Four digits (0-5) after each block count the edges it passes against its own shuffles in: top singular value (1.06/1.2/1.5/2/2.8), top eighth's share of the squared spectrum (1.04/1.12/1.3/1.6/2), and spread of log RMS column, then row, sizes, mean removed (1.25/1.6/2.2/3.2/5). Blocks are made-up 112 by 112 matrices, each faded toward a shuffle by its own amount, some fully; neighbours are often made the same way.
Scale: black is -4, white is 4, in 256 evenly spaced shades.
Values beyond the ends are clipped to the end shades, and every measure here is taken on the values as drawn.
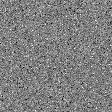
0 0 0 0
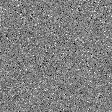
0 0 0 0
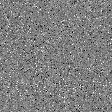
2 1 0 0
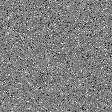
0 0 0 0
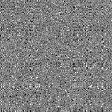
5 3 2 2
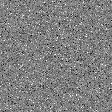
2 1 0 0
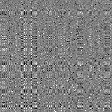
5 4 3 3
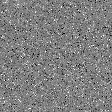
0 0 0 0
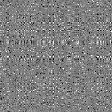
5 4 2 3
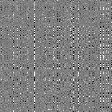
5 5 4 3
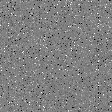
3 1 1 0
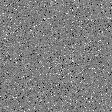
2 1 0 0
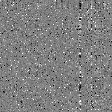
4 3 2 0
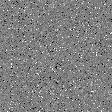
2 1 0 0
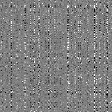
5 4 4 2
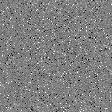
3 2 1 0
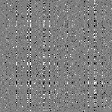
5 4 3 2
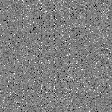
4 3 2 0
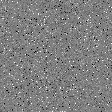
2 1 0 0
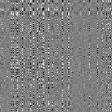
5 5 4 3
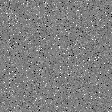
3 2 1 0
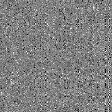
4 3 3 2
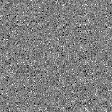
4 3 2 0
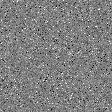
1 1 0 0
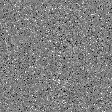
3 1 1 0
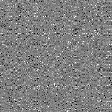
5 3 2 2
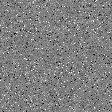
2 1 0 0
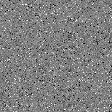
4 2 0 1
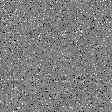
3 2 0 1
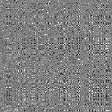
5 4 3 3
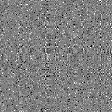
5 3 2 2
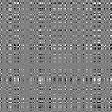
5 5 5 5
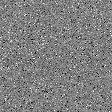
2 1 0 0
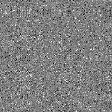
4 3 2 1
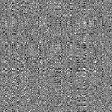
5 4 3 3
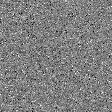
2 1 0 0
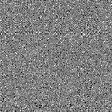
4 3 1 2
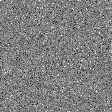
1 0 0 0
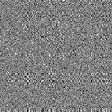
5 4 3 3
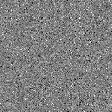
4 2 1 1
